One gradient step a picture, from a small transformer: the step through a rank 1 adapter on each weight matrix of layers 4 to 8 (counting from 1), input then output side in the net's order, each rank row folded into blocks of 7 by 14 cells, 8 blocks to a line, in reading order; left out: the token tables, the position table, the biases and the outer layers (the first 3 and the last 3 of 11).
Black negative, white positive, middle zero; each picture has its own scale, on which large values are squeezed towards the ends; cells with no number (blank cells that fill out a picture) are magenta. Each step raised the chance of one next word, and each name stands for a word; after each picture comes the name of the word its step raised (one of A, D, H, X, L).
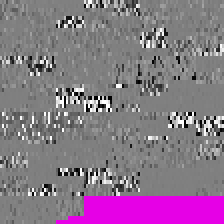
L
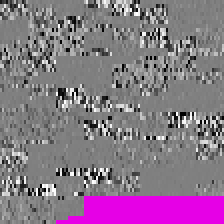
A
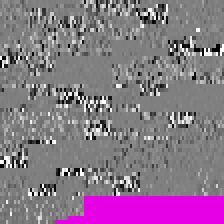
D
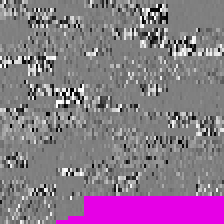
D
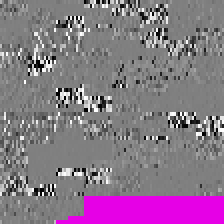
L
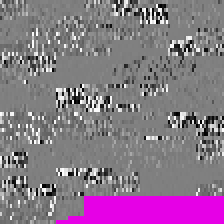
L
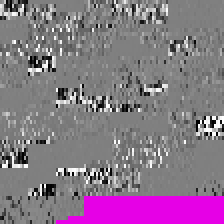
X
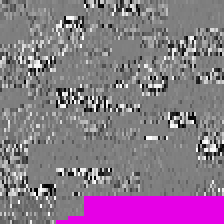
D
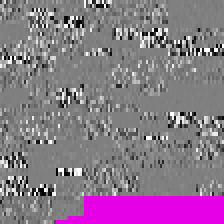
D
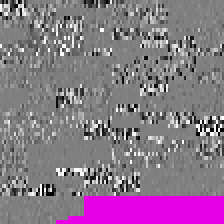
X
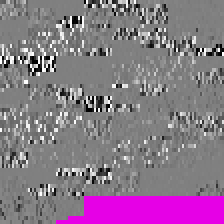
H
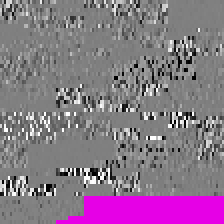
L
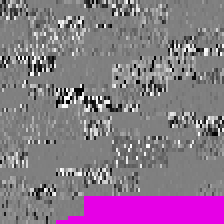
X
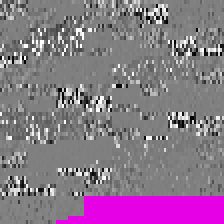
H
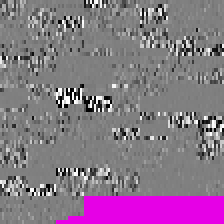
L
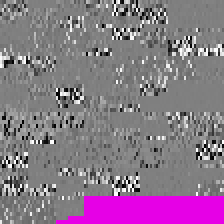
D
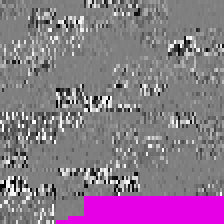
H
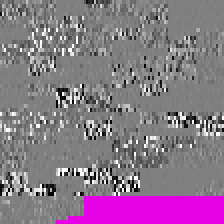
X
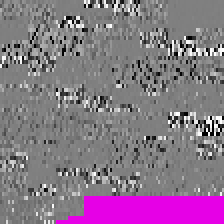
A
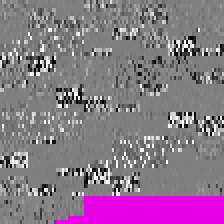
X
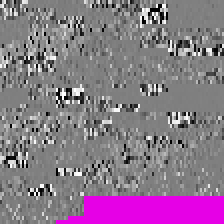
D
